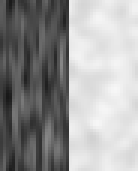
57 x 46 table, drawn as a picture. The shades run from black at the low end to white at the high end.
It is made of 1 by 2 panels. Panel 1,1: low, streaked downward. Panel 1,2: very high, blotchy, faint in contrast.
